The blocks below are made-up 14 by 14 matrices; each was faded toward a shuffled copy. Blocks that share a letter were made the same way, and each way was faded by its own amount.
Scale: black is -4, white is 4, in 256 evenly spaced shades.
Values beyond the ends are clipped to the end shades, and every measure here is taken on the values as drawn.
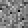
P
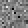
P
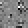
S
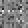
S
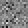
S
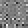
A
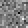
P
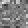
A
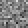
P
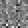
S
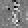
S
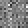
S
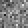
P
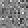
A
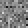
P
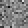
P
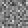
P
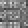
A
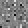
S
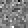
P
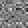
A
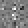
A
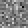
P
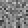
P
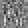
S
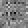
A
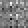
S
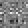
A
